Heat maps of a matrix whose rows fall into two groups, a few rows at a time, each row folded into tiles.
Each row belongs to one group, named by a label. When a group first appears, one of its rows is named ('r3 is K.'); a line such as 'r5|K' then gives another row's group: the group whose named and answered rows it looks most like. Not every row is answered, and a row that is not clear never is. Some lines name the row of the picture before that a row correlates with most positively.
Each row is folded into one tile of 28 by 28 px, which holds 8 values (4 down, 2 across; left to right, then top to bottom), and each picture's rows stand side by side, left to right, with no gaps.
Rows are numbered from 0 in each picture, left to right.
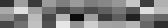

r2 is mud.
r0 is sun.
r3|mud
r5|sun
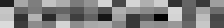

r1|mud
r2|mud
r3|mud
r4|sun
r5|mud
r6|sun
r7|sun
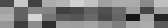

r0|sun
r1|sun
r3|mud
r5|mud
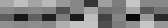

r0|mud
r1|mud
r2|mud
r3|sun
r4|mud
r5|mud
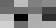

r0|mud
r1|mud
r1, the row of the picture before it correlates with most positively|5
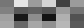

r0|mud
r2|sun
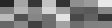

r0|sun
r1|sun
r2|sun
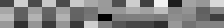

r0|sun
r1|sun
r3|mud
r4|sun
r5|sun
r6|sun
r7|mud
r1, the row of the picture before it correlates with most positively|2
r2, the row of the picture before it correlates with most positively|2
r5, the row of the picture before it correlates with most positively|1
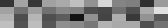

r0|sun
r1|sun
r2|mud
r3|mud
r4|mud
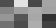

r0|sun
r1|sun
